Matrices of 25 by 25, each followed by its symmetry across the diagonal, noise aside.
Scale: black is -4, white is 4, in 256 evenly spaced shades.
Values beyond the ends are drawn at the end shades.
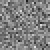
neither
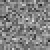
neither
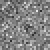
symmetric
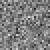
antisymmetric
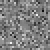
antisymmetric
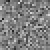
antisymmetric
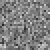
neither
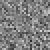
antisymmetric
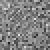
symmetric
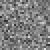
neither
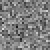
neither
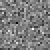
neither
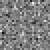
antisymmetric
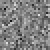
neither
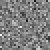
antisymmetric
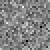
symmetric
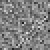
symmetric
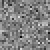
neither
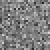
antisymmetric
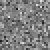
antisymmetric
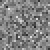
symmetric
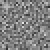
symmetric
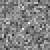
symmetric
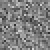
antisymmetric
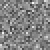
symmetric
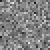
neither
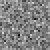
symmetric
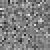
antisymmetric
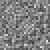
symmetric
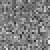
neither
